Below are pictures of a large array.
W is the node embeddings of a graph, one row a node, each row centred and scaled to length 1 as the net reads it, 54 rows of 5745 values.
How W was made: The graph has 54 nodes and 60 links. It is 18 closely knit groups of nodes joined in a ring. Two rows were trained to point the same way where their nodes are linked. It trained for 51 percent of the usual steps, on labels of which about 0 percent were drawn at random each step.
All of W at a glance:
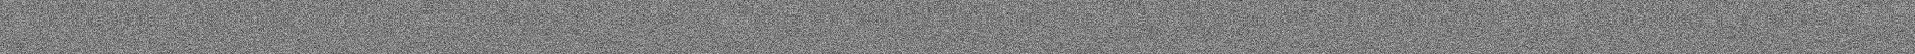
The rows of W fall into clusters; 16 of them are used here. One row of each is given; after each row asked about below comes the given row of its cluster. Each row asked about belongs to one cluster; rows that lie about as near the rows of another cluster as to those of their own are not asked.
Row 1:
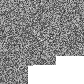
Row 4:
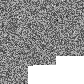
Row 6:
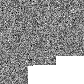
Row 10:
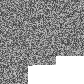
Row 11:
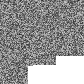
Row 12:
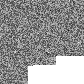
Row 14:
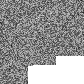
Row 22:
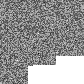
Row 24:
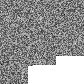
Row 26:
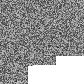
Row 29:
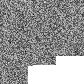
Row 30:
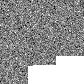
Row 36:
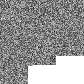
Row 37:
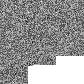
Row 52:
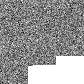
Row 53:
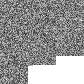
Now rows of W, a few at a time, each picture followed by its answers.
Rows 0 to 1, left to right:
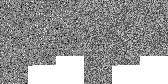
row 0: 10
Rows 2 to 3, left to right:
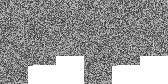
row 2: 37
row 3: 36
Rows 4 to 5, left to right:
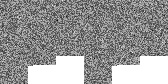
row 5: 12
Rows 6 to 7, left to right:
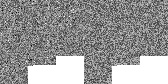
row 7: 12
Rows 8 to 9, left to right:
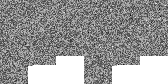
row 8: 14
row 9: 53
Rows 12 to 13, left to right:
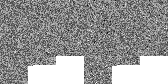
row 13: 29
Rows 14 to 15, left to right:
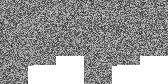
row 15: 22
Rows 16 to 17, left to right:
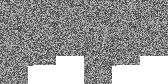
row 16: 30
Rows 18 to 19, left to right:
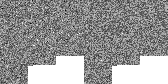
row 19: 22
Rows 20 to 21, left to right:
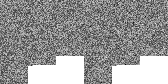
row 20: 24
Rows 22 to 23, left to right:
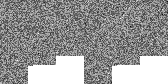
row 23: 14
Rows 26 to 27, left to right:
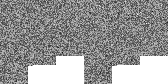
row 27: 37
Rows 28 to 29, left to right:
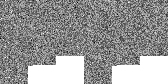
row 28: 36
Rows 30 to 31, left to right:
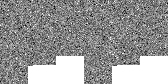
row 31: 30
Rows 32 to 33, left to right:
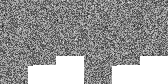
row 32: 4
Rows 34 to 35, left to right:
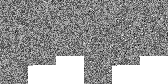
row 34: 6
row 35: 1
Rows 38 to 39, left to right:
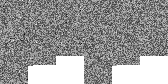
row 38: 26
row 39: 53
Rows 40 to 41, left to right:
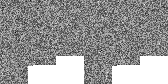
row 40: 6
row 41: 24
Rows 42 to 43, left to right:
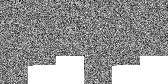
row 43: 11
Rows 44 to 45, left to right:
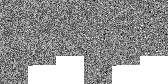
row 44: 52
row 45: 10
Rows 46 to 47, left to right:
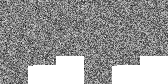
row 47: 11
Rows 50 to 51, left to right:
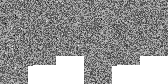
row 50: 26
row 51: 4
